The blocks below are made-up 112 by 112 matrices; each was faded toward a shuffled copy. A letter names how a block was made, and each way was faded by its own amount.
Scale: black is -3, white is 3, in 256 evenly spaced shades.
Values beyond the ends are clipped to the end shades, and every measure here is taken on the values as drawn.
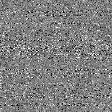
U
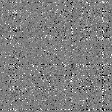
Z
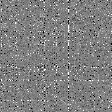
Z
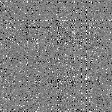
Z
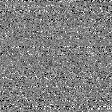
U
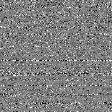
U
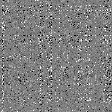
Z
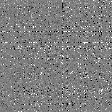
Z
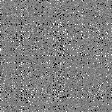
Z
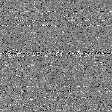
U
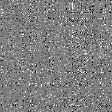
Z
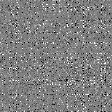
Z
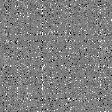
Z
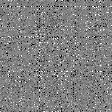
Z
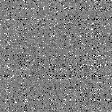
Z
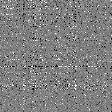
Z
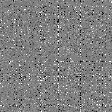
Z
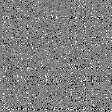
Z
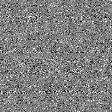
U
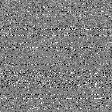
U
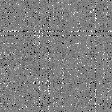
Z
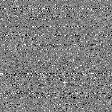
U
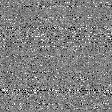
U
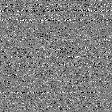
U
